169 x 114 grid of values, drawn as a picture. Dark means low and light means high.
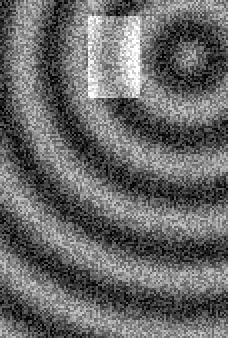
On average the colour sits 40% of the way up the scale. Rings spread out from the top right. There is no overall slope. An odd patch, higher than its surroundings, sits in the top middle.
